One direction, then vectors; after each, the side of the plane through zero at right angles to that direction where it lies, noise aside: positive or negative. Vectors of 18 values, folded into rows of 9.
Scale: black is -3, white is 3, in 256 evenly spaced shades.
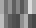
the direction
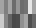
positive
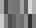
positive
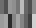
negative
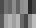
negative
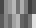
negative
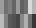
positive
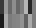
negative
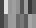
negative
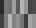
negative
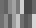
negative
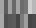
positive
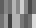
negative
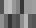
positive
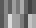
negative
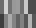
negative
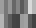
positive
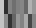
positive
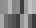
positive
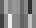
negative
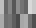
positive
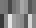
negative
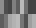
negative
